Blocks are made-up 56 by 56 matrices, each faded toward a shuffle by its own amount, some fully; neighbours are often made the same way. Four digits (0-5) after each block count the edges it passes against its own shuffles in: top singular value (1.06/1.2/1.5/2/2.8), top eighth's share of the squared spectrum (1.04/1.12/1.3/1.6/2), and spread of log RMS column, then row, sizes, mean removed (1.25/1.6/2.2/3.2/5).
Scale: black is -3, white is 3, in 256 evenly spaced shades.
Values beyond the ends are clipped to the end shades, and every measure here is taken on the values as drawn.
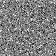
2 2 0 0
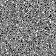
0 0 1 0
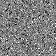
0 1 0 0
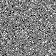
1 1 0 0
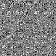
3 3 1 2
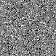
2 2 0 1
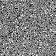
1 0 0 0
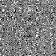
3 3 2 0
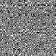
4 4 2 2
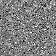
2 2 0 0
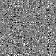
3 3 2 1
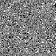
3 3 1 1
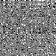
3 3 1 2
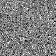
3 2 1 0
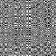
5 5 3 3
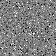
0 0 0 0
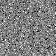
1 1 1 0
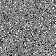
1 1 0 0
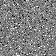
0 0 0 0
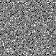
3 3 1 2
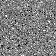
0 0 0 0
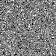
0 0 0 0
